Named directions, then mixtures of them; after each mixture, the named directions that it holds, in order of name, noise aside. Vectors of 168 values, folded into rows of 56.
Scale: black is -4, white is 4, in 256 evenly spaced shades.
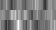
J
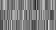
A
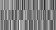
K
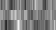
J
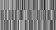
K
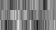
J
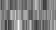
J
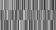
K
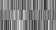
A, J, K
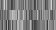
A, J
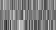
A, J, K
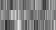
J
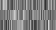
A, J, K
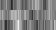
J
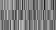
K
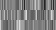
A, J, K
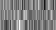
J, K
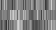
A, J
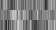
A, J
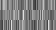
A, K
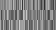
K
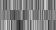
A, J, K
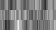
J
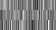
A, K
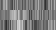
A, J, K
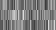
A, J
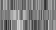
A, J, K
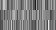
A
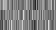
A, K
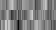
J
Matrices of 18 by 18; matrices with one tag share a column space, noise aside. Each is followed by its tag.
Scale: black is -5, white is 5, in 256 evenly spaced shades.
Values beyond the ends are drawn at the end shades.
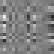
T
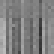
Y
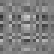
T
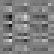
T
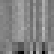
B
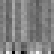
B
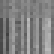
Y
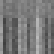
Y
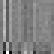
B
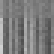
Y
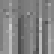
Y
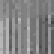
Y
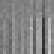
Y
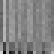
B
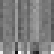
B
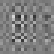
T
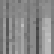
Y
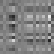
T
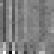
B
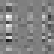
T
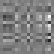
T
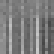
Y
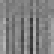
Y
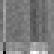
B
